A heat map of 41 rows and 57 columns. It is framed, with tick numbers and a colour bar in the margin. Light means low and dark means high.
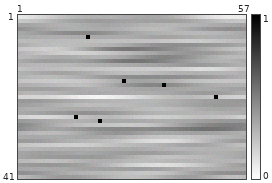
Histogram: skewed, a long tail of high values. Grain: streaks across. Average level on the scale: 30%. Lone odd cells: 6, each higher than its neighbours.
